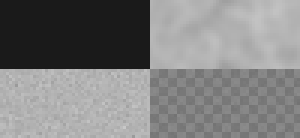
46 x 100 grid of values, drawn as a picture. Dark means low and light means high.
The table splits into 2 rows of 2 panels. Panel 1,1: very low, flat. Panel 1,2: high, blotchy, faint in contrast. Panel 2,1: high, fine-grained, faint in contrast. Panel 2,2: middling, checkered, faint in contrast.
